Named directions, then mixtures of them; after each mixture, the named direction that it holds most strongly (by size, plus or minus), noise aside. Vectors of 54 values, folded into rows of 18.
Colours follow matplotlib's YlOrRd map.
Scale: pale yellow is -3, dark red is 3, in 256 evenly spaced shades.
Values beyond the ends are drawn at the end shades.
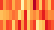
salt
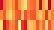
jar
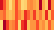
jar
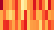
jar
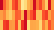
jar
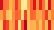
jar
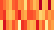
jar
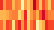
salt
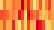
salt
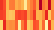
jar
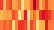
salt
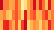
jar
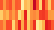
salt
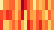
jar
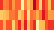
salt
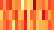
salt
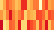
jar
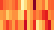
salt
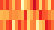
salt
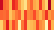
jar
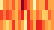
salt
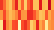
jar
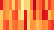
salt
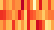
salt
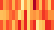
salt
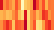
salt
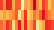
salt
